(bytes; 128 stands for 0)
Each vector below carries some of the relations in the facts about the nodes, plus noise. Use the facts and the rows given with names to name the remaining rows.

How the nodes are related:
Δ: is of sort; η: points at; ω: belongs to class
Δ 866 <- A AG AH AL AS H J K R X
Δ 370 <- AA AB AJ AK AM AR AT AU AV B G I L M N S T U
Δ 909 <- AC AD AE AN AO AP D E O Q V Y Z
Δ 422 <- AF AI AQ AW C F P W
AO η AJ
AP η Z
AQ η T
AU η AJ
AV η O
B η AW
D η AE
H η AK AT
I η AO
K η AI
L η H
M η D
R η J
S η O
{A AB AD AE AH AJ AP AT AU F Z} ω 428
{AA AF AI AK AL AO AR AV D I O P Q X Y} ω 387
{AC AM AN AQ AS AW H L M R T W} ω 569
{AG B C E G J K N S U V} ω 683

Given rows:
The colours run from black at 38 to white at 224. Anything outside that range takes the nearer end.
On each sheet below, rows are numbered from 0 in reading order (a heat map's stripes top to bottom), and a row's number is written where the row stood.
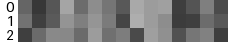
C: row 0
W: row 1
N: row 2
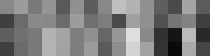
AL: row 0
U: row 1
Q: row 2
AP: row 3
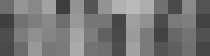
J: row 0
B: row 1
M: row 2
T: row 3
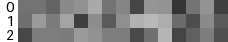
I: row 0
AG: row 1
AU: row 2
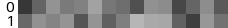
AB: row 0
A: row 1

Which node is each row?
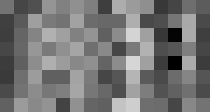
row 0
AQ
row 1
AK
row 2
AD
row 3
AJ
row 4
Z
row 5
L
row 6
AM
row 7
H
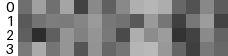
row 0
K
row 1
AV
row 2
F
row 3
R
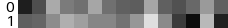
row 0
AT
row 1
O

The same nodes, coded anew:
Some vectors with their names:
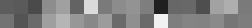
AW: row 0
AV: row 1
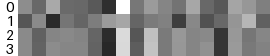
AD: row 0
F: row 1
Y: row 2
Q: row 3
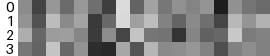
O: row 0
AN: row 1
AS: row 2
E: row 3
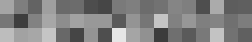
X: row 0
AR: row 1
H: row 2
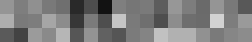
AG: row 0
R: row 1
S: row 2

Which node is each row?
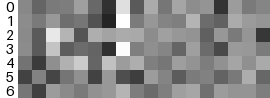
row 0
D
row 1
AP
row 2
AT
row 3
Z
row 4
M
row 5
C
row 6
AB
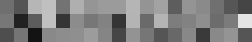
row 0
AK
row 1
I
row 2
AI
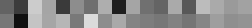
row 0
AU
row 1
T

